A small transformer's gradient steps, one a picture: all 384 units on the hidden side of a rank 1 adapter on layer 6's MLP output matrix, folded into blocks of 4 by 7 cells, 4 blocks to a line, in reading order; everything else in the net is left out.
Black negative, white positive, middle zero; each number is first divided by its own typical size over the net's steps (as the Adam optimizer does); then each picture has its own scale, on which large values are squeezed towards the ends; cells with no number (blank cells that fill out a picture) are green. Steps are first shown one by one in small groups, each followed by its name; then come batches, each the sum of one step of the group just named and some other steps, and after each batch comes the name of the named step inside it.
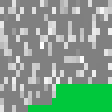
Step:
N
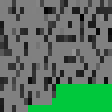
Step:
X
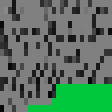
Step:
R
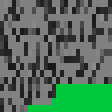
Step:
R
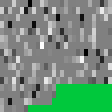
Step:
N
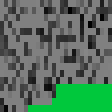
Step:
X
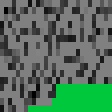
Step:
R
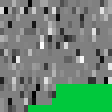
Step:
N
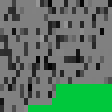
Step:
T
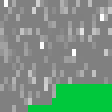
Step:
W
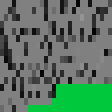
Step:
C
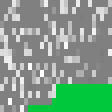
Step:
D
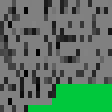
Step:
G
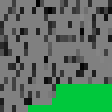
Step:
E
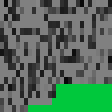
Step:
T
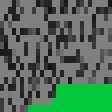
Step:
E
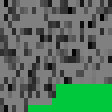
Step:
T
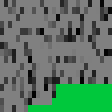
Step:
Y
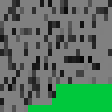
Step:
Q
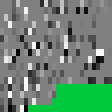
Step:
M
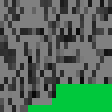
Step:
Y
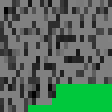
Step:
Q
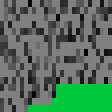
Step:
Y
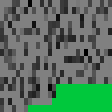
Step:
Q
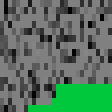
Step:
M
